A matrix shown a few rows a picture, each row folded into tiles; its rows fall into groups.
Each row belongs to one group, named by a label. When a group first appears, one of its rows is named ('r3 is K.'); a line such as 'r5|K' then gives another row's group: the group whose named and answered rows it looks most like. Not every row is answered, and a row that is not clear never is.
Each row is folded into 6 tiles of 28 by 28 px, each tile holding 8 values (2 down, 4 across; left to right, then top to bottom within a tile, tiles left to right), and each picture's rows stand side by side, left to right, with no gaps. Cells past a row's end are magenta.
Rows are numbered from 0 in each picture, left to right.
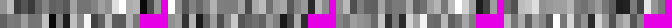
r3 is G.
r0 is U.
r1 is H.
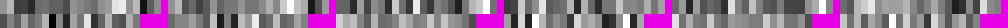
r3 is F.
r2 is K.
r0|U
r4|K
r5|G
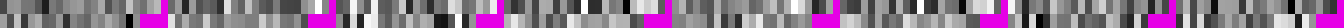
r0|F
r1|K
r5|K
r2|F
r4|U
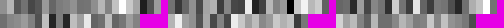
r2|K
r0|U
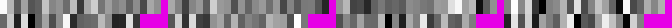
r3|H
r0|H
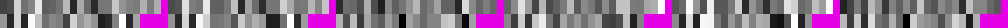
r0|F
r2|F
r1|F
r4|F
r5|F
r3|F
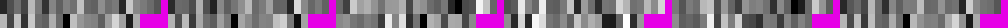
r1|F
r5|F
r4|G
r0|F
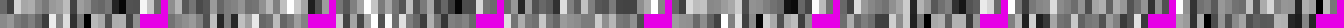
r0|G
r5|G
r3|K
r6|H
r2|G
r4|G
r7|H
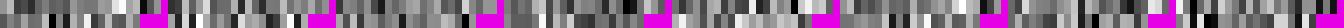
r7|H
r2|F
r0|U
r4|K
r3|G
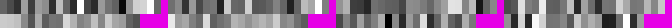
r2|U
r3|F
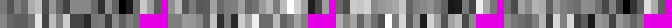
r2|G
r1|U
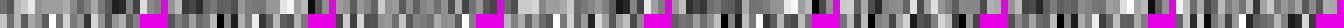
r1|U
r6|U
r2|H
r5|H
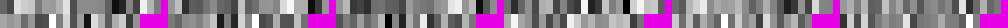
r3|K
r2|U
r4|G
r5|H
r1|U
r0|G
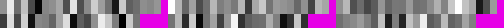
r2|U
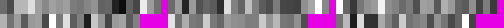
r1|K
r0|G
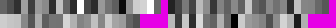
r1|F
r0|K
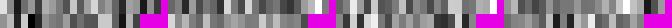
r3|U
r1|K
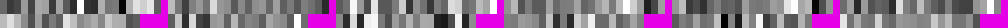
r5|K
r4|U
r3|U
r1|H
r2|F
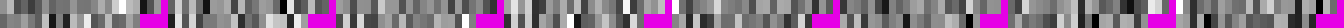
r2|H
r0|U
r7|H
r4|H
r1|H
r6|G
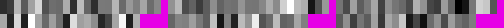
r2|G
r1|U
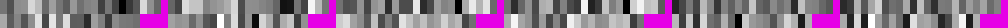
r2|K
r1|G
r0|G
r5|F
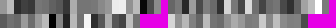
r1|K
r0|U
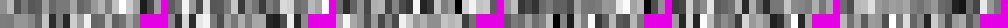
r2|K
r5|G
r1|F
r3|U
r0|U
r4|F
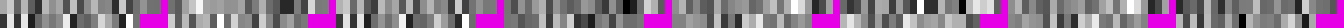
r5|K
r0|H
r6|U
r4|U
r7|F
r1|G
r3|G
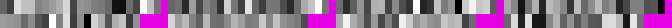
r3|H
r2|K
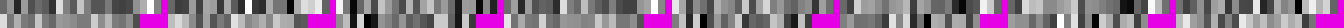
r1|K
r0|K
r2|H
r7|K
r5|G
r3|K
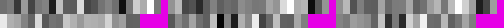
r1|U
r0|K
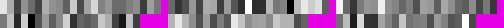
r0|H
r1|K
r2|H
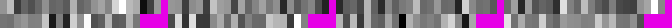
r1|H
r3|K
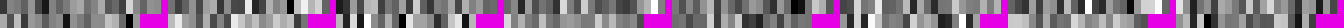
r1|K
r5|F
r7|H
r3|K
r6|K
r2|F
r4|G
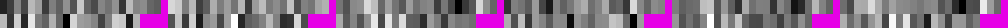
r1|H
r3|F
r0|F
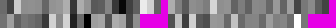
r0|G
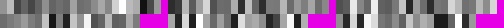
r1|F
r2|F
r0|U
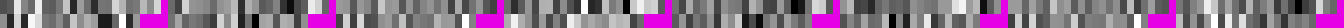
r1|G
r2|H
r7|G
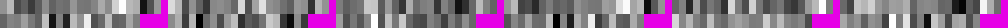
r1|H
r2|G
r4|K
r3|U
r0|U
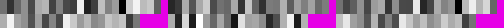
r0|K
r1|F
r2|K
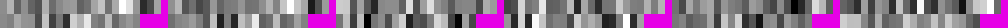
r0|U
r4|G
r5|K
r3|F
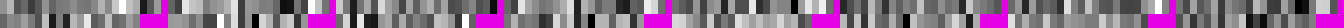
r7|G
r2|H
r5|F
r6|K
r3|G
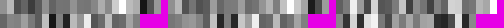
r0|U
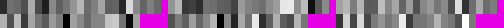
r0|F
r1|U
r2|H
